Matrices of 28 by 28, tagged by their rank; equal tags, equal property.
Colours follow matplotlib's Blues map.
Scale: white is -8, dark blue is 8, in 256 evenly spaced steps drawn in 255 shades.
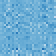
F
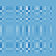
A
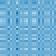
A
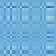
A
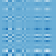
A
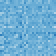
F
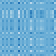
A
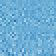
F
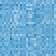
F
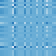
A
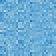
F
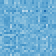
F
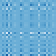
A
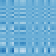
A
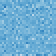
F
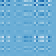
A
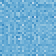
F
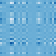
A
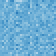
F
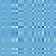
A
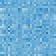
F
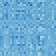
F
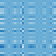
A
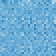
F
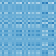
A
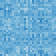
F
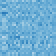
F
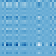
A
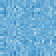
F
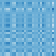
A
